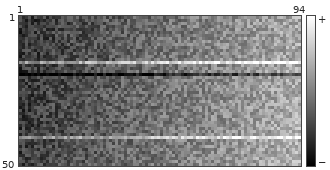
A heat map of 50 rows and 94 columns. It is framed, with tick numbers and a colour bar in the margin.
Histogram: bell-shaped. Ninth with the highest average: bottom right. Odd lines: rows 16, 20 and 41. Slope: up to the right.
